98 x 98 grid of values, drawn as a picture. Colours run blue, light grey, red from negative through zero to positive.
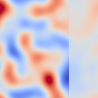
Histogram: bell-shaped. Lone odd cells: none. Slope: none. Ninth with the lowest average: bottom right. Seam: vertical, 70% of the way across, the right part calmer. Mirror symmetry: none.
